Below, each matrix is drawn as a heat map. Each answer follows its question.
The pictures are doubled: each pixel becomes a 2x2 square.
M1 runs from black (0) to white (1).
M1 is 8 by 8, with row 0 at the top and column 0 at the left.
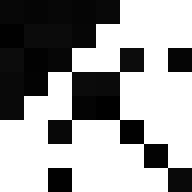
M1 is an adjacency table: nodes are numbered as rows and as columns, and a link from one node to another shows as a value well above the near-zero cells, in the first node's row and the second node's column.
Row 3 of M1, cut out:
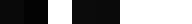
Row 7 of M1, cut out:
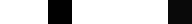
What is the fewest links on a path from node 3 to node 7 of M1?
1
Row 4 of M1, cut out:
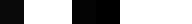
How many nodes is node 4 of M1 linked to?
5
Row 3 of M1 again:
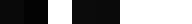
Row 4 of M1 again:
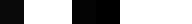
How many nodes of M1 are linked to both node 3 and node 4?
4
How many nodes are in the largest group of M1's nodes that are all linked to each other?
5
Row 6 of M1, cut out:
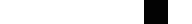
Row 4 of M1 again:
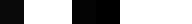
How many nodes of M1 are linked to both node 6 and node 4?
4
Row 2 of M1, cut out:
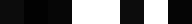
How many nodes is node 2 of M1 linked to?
3
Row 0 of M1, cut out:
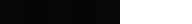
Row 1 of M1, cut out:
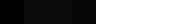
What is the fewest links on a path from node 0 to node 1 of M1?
2
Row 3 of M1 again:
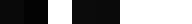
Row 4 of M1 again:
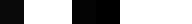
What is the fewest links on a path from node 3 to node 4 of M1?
2
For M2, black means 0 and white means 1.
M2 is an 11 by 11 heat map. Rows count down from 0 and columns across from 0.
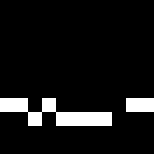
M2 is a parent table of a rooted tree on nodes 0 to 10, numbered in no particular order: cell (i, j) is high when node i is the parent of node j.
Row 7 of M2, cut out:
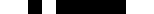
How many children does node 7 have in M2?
5
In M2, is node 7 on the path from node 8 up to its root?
no
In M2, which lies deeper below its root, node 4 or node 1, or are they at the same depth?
node 1
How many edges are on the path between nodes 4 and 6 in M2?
2
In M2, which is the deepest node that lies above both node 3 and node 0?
7
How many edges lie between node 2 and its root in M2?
1
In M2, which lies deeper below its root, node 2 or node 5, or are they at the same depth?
the same depth
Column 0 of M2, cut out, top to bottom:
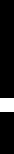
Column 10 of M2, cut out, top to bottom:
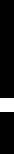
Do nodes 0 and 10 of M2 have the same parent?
yes
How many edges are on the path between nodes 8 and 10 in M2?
2
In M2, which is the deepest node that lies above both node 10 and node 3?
7
